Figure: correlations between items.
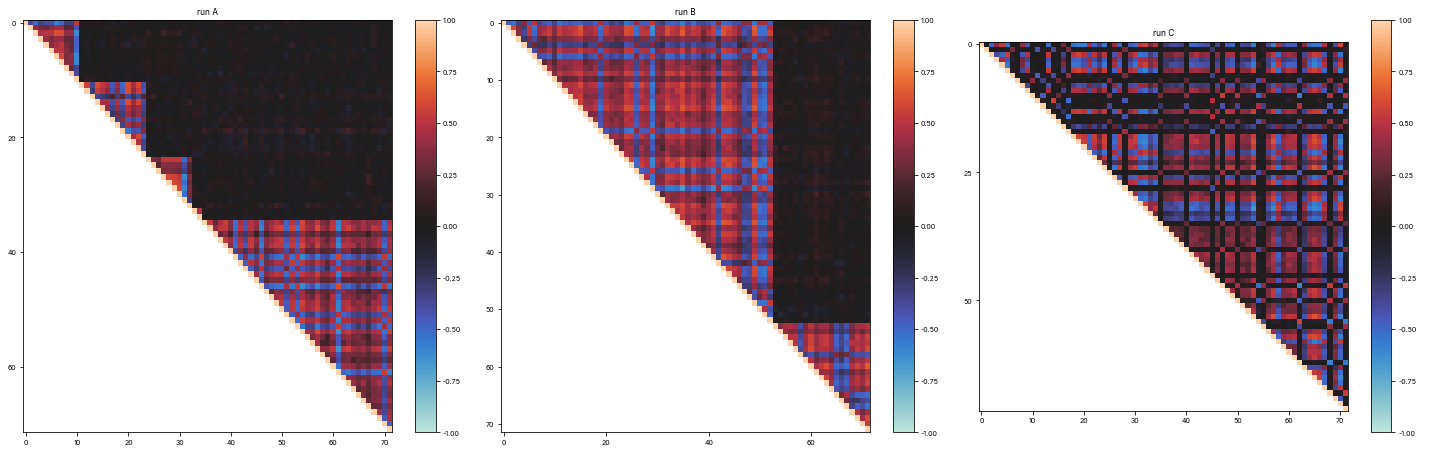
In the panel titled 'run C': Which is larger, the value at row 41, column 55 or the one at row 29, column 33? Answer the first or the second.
the first
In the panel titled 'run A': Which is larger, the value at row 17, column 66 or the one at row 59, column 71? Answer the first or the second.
the second
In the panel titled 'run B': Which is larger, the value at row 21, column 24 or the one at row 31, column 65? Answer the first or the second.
the first
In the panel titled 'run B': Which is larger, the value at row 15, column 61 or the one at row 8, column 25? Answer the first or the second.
the second
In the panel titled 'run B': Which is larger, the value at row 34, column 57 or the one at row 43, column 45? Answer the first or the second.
the second
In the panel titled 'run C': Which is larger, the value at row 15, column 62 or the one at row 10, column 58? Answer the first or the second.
the second
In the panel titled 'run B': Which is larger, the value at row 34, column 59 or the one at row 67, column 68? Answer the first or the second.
the first
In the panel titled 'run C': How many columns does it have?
72
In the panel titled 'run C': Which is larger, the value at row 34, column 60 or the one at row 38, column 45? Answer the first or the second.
the second
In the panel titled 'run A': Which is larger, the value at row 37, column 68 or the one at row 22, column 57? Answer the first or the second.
the first
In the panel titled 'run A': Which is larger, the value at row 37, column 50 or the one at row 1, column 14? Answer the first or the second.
the first
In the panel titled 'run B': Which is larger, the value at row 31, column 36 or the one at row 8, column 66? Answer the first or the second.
the first
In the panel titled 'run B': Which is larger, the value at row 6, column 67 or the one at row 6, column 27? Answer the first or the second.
the first
